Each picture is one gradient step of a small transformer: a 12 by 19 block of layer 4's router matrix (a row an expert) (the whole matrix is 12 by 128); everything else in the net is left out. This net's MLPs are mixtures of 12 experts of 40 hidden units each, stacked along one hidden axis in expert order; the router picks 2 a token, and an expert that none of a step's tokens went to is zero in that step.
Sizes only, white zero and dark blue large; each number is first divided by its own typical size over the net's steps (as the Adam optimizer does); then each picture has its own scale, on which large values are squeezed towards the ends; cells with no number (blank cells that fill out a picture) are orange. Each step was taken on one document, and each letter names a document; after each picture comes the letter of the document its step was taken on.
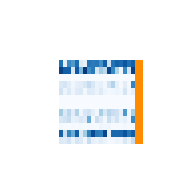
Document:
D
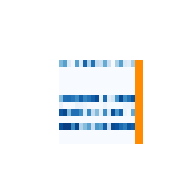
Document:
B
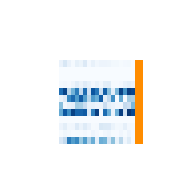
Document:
B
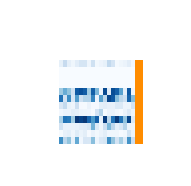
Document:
B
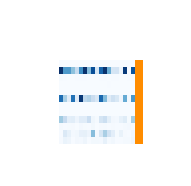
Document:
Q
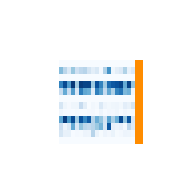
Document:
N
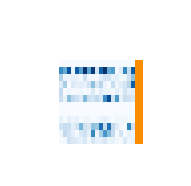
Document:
Q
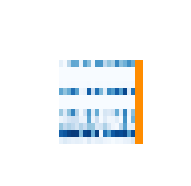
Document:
D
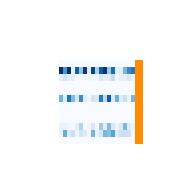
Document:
Q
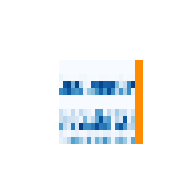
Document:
N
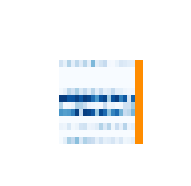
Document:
B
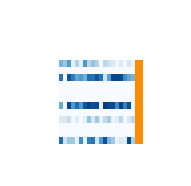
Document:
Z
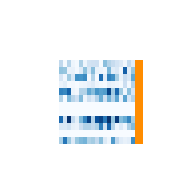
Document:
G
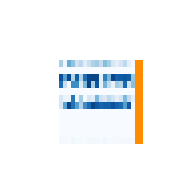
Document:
Z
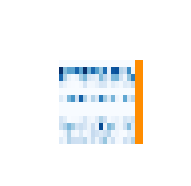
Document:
Q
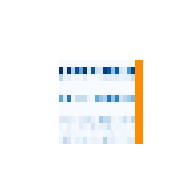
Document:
Q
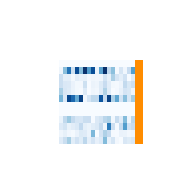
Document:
Q
